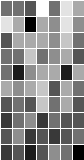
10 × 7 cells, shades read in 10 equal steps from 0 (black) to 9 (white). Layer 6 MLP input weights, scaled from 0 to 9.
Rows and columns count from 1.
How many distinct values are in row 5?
4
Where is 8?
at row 1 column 6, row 2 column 1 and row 2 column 6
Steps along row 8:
up up down up down same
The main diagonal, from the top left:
4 6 6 4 6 6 3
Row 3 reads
3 6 6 6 5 7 4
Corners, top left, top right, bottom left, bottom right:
4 6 2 0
